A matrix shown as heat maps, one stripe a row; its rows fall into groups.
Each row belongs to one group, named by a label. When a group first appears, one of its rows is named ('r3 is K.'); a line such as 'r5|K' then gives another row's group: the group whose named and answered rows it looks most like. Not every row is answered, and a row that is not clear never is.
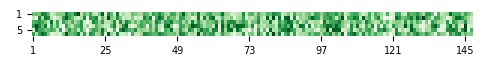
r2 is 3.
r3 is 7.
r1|3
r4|7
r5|7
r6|3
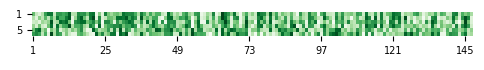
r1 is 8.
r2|8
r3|8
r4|8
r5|7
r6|7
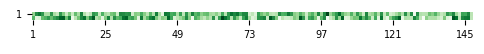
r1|7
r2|8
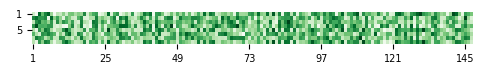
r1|3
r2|7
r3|7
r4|7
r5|3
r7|7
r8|3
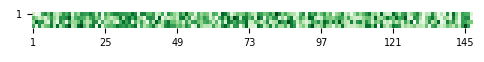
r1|8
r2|8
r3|7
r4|8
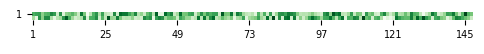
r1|7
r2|3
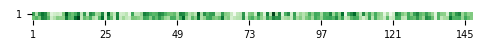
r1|3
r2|3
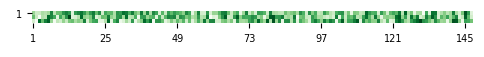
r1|8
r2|8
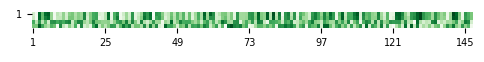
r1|3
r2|3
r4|7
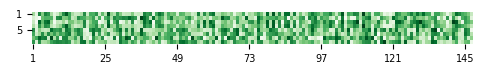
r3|3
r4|3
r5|8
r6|8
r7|7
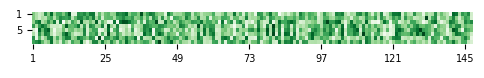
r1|8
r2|8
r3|7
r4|3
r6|3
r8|7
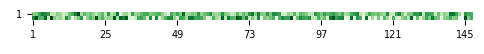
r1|3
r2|7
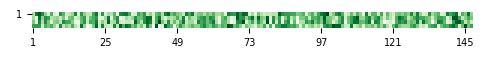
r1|7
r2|3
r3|3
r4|7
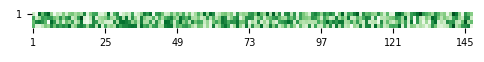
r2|8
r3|7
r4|8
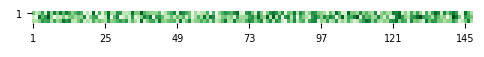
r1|8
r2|3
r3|8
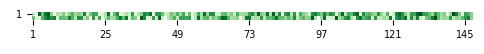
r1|3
